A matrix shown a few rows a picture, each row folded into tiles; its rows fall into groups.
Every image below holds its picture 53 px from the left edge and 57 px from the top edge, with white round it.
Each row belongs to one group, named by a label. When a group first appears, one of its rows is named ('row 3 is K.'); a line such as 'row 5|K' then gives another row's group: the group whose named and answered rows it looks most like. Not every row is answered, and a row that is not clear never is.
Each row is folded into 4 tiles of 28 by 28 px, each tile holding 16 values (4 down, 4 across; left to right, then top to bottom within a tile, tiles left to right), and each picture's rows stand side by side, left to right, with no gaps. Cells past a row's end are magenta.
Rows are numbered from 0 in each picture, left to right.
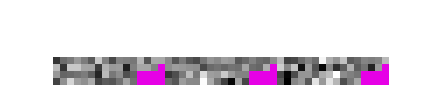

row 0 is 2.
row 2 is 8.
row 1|8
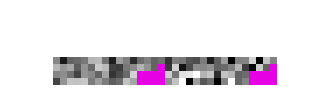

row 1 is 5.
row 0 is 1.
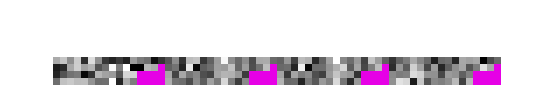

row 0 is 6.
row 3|5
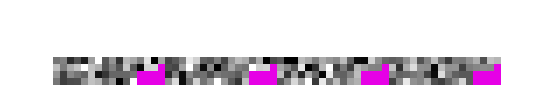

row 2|1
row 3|2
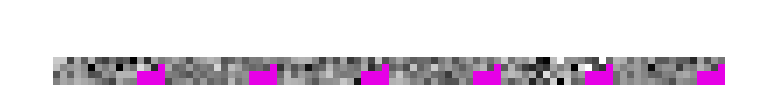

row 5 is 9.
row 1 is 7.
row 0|9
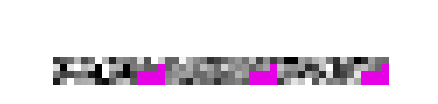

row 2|1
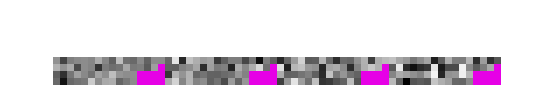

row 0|8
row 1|9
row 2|2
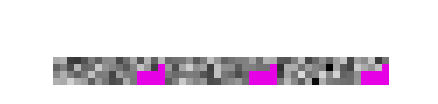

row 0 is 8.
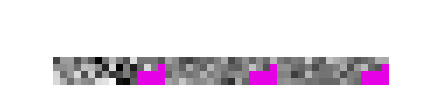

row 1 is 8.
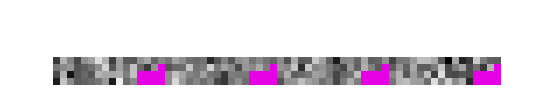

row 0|7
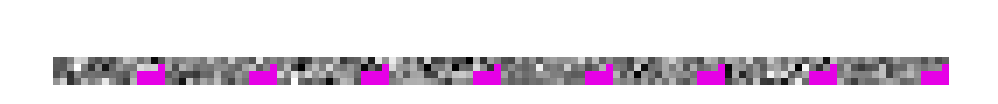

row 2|5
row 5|1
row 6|7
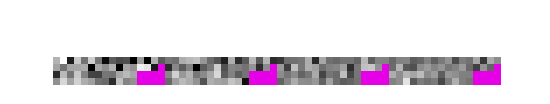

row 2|2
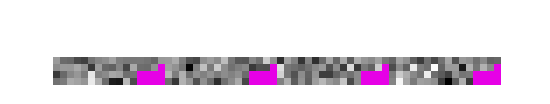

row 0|8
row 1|5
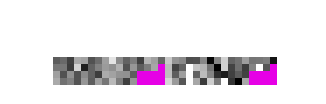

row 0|1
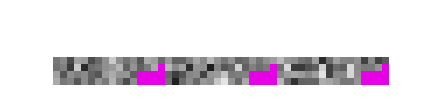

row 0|1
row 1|8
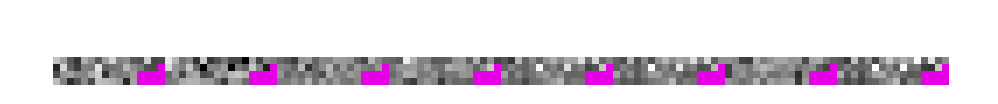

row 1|9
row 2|1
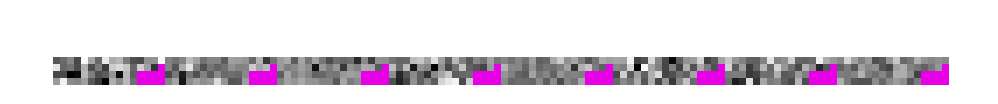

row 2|9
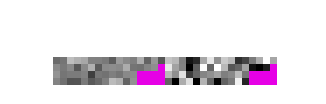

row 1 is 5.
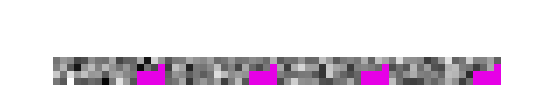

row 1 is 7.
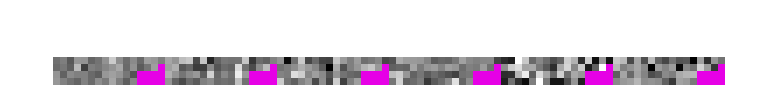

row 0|1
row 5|9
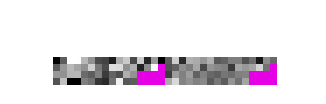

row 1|9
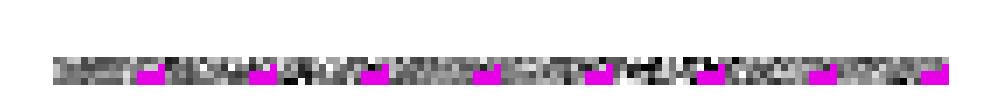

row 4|6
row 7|8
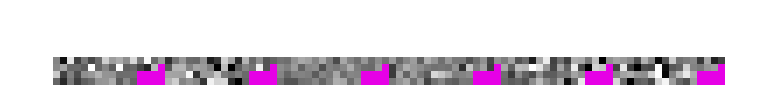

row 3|7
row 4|6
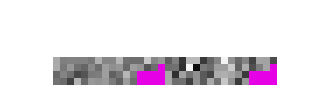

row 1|1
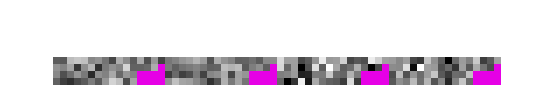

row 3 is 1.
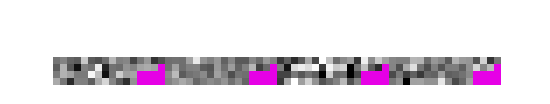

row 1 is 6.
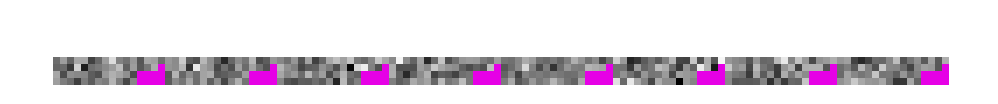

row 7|8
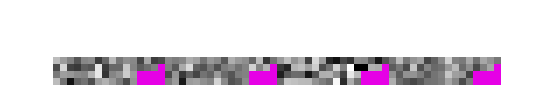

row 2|6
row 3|1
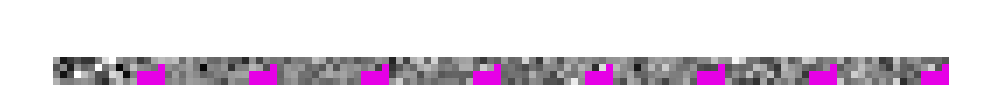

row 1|9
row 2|7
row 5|5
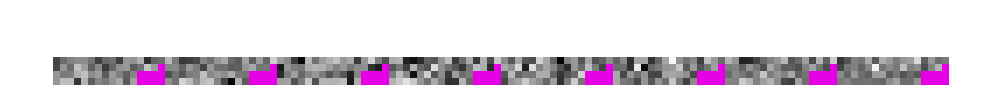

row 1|8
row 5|1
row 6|8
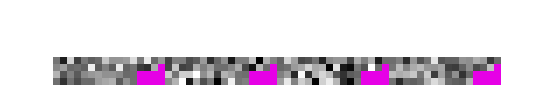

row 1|5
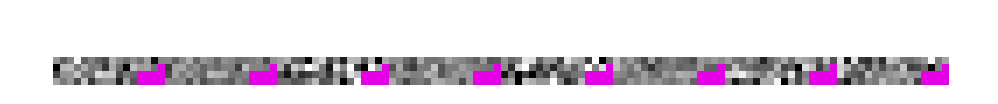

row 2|6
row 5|9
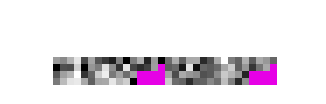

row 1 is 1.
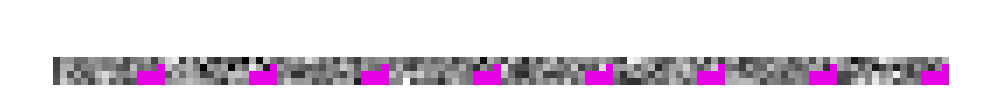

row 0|7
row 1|9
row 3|5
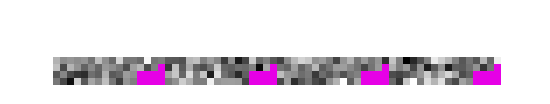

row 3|8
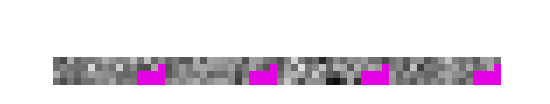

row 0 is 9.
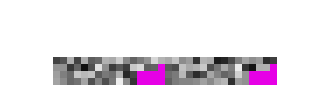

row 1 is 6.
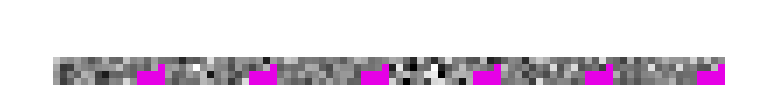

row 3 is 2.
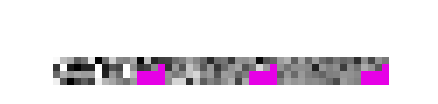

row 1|5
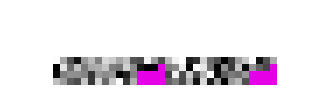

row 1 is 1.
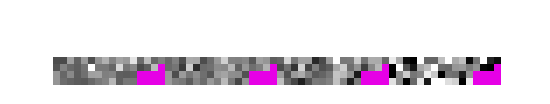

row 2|1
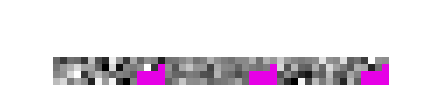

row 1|2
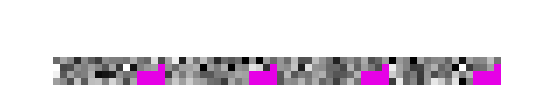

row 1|9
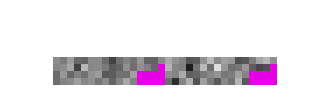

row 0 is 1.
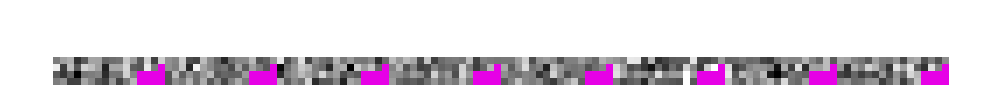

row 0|6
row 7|6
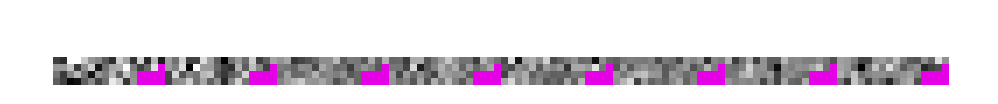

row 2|8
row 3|1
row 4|9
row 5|5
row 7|5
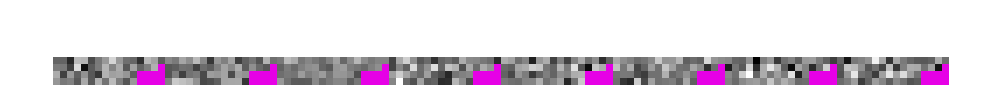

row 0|1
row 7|7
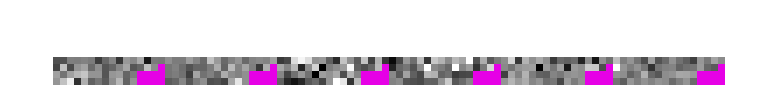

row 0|5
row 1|7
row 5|9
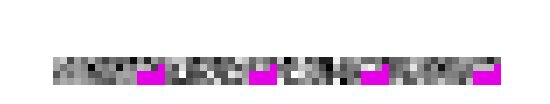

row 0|9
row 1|6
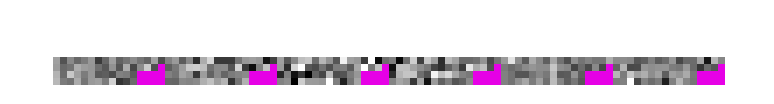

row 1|6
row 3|7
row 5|5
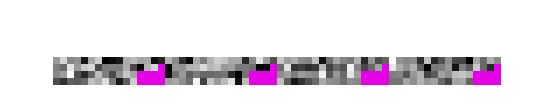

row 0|6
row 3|9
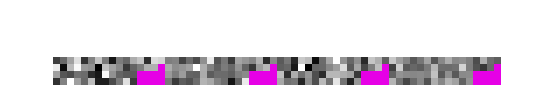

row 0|2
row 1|6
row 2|1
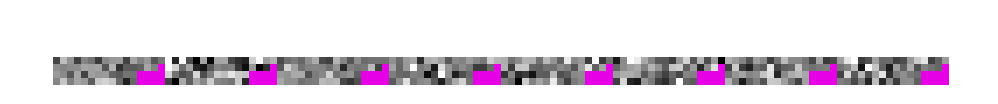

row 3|2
